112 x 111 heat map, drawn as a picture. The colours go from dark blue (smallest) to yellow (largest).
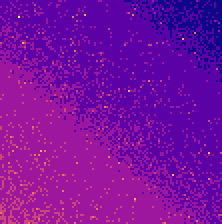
Ninth with the highest average: bottom left. Stripes: none. Slope: up to the bottom left. Mirror symmetry: none. Ninth with the lowest average: top right.
